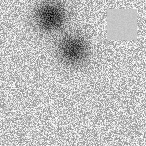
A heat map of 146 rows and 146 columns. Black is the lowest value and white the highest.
Two dips sink into the field. In the top right lies a patch that is calmer than the rest. The halves do not mirror each other. The top right is the smoothest part. The top middle is the ninth with the lowest average. No regular stripes run through it.
